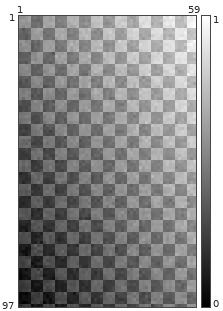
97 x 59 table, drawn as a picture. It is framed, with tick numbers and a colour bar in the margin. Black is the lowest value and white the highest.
The ninth with the lowest average is the bottom left. No single row or column stands out from its neighbours. The values follow a bell shape. A checkerboard runs through the table. No lone cell stands out from its neighbours. Values rise toward the top right. The top right is the ninth with the highest average.
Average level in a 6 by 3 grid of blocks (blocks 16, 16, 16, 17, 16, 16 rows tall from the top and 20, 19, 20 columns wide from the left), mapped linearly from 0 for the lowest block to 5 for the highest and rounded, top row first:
3 4 5
2 3 4
2 3 4
1 2 3
1 2 3
0 1 2
